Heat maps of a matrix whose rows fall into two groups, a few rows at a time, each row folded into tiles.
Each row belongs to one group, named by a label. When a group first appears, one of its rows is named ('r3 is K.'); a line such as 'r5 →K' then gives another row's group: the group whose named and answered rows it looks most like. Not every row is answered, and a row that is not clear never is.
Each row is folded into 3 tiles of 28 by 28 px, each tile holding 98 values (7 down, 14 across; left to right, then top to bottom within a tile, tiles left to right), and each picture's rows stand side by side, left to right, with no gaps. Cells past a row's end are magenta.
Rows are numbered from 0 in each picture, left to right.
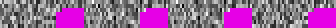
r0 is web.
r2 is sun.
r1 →sun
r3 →web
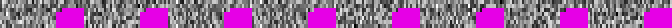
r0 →sun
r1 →web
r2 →sun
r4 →web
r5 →sun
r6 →web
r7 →web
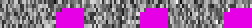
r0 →web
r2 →sun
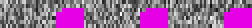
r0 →web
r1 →web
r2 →sun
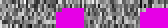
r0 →web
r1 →sun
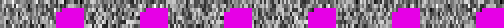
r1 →web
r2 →web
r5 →sun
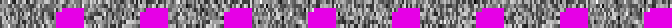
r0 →sun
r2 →web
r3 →sun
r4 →web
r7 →sun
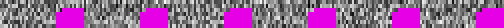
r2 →web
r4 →web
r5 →sun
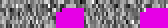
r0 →sun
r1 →sun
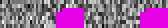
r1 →web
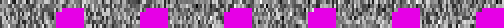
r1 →web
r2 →sun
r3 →sun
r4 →sun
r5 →web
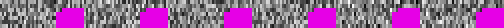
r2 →web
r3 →web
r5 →sun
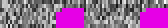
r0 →web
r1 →sun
